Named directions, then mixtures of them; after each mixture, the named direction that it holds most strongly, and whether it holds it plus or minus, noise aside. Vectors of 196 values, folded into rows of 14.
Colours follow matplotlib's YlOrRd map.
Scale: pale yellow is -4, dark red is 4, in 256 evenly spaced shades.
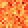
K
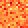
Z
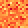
Z, minus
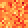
K, plus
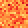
Z, minus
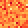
Z, plus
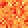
K, minus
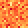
Z, minus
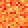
Z, plus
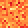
Z, plus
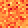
Z, minus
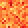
K, plus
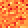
Z, minus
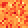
K, minus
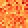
K, plus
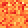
K, minus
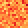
Z, minus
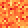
Z, minus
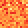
Z, plus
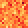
K, plus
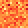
Z, minus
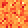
K, minus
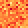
Z, minus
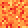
K, minus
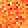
Z, minus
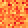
K, plus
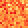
Z, plus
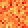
K, plus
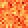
K, plus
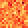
K, plus
